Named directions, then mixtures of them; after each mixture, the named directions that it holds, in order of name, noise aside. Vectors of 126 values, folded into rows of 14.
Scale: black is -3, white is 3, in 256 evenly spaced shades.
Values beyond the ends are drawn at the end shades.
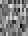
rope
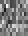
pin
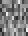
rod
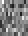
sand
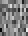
rod, rope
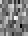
rod, rope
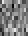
rod, sand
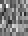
pin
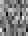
rod, sand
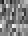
pin, sand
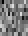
sand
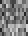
pin, rod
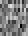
rope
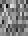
pin, sand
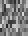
pin, rope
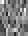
rope, sand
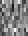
rod, sand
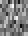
rod, rope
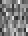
rod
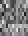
pin, rod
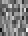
rod, rope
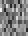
pin, rod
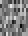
rope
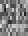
pin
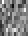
rod, sand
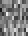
rod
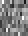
sand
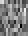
rope, sand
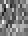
pin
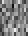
rod, sand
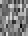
rope
